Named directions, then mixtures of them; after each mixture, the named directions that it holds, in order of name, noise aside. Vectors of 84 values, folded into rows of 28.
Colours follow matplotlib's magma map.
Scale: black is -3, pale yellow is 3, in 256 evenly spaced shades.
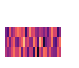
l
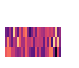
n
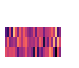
l, n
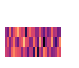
l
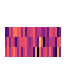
l, n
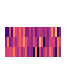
l, n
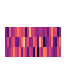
l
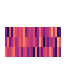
l, n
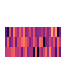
l, n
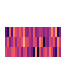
l, n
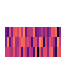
l, n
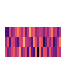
l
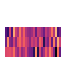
l, n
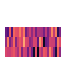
l, n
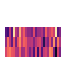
l, n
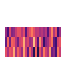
l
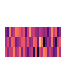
l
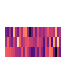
n
